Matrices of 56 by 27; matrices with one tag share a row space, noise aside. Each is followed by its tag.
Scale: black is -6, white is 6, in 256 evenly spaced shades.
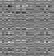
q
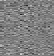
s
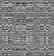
q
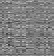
q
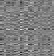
s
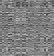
q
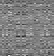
q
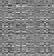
q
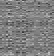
q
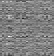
q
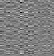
s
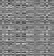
q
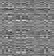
q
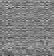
q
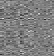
s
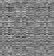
q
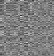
s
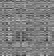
q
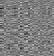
s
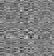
s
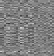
s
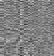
s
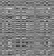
q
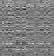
q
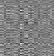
s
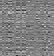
q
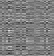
q
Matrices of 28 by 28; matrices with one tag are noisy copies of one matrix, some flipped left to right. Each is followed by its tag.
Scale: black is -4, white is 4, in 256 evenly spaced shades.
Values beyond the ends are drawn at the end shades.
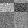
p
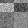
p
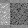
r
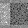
r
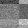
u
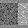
r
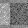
r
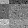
u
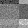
u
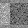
r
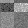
p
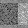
r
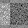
r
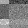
u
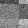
u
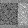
r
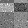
p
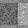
r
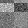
p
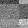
u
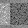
r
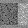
r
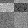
p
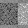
r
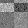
p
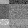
u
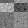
p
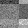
u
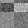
p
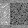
r
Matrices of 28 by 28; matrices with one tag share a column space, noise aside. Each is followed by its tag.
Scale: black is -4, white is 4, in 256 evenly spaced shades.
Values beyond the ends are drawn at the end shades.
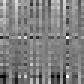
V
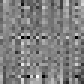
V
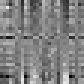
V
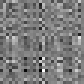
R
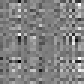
R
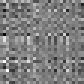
R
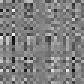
R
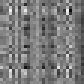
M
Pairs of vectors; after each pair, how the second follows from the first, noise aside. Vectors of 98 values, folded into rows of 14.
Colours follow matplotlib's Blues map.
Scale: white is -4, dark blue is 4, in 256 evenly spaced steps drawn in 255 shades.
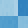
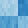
copied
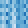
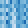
copied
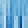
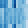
wrapped around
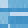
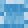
wrapped around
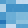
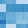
copied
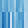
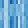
wrapped around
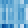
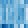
copied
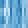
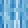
wrapped around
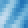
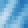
copied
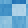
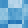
wrapped around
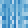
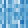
wrapped around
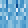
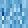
wrapped around
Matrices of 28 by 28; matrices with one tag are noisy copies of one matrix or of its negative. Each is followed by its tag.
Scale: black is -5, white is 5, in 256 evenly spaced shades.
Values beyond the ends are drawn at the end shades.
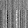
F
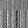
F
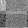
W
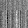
F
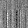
F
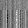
F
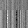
F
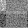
W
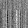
F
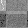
W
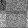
W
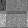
W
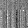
F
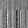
F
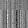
F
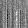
F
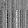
F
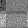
W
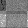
W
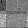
W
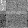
W
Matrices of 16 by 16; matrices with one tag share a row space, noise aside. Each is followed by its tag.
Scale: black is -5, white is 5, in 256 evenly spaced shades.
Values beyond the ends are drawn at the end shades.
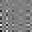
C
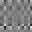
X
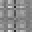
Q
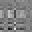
Q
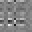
Q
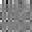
C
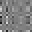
C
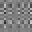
X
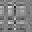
Q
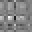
Q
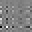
C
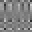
X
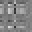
Q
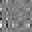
C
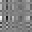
C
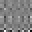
X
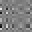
C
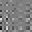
C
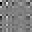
C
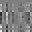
C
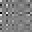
C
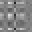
Q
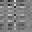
Q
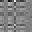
Q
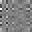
C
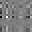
C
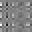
C
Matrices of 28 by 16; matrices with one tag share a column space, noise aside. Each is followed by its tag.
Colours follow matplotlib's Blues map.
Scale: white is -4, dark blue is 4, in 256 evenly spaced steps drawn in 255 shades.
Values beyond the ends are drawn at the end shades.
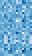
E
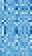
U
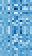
U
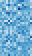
U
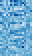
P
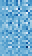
P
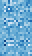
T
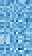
E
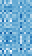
E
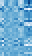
T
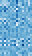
T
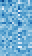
P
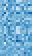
U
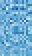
U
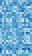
E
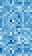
E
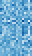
U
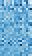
T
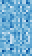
E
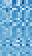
T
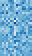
U
